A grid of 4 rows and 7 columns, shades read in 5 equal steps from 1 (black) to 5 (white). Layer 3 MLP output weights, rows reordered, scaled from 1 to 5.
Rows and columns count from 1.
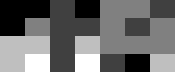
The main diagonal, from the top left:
1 3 2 5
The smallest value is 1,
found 5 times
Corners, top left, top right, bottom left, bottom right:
1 2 4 4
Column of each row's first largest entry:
5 2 1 2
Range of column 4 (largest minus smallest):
4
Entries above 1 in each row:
4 6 7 6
